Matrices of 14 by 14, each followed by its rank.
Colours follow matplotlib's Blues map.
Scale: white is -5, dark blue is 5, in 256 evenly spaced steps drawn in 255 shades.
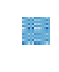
one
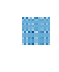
one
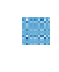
one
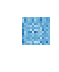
three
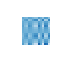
one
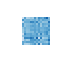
three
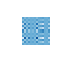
one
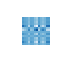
one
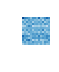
three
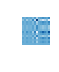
one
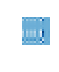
one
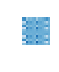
one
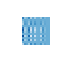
one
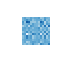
three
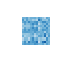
three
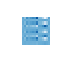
one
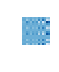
one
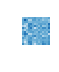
three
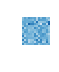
three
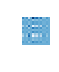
one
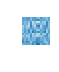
three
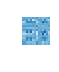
three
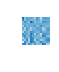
three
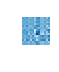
three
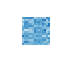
three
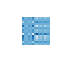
one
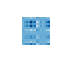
one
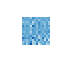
three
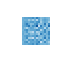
three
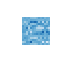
three
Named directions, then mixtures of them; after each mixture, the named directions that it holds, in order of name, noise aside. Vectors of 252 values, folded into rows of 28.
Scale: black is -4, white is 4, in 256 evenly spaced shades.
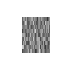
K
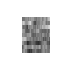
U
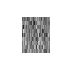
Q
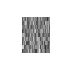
K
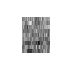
Q, U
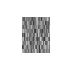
K, Q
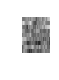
U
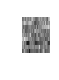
K, U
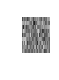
Q, U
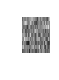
K, U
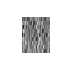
Q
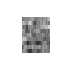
U
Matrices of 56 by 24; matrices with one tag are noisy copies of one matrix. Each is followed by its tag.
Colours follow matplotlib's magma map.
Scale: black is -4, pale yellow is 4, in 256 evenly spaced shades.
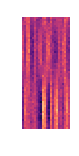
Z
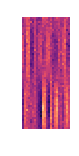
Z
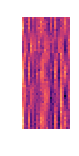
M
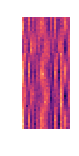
M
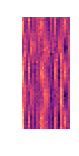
M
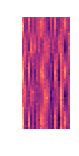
M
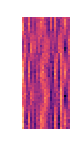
M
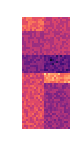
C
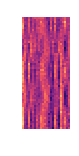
M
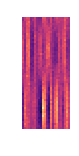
Z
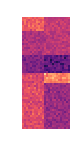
C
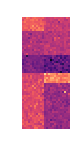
C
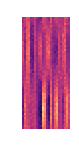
Z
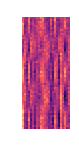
M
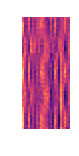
M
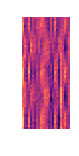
M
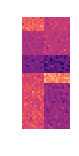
C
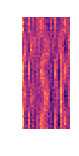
M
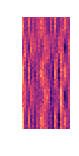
M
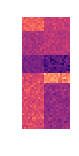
C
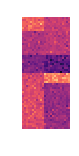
C
